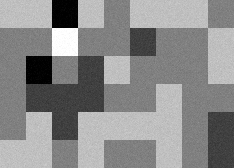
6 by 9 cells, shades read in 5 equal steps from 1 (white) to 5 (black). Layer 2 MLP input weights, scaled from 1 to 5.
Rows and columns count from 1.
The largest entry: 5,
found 2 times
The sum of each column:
16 18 20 17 16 17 14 17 18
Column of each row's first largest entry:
3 6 2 2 3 9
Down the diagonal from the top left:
2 3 3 4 2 3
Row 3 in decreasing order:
5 4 3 3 3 3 3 2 2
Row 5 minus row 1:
1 0 -1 0 -1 0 0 1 1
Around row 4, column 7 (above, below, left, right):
3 2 3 3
